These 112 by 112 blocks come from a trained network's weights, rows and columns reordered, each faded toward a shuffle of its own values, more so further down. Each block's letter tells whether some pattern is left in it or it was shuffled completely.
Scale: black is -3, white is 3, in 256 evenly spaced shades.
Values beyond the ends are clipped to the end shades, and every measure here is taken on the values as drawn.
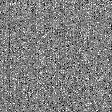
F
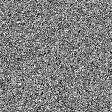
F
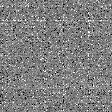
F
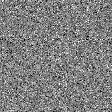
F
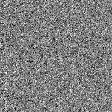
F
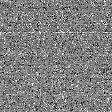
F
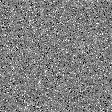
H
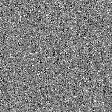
F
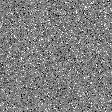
H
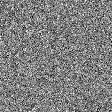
F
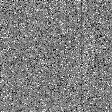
F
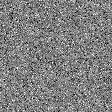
H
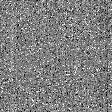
F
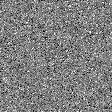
H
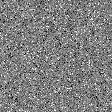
H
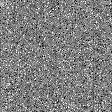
F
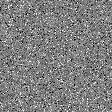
H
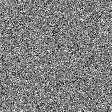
H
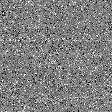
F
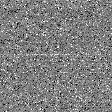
F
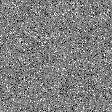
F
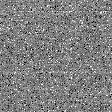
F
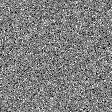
H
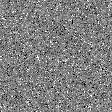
H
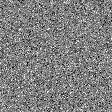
H
